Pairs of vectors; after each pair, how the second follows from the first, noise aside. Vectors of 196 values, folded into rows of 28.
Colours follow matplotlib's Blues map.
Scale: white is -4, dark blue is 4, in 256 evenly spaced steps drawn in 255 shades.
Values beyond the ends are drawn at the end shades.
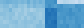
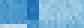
reversed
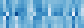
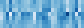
reversed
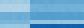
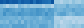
reversed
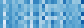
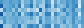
reversed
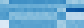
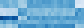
reversed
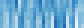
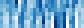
scaled up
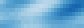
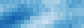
reversed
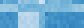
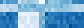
scaled up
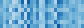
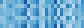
reversed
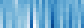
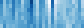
reversed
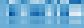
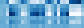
scaled up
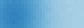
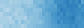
reversed
